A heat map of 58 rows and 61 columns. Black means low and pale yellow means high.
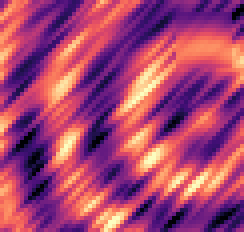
Rings: centred on the middle right. Odd patch: calmer, in the top right. Slope: none.
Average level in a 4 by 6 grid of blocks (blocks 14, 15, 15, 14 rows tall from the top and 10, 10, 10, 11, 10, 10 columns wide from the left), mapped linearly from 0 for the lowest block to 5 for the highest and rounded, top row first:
3 1 3 1 2 2 | 1 5 0 5 1 2 | 0 4 0 5 3 3 | 3 2 4 1 2 1
